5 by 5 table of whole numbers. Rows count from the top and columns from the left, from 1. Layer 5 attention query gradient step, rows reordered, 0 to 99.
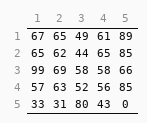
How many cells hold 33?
1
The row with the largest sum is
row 3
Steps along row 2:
down down up up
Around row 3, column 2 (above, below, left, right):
62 63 99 58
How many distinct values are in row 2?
4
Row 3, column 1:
99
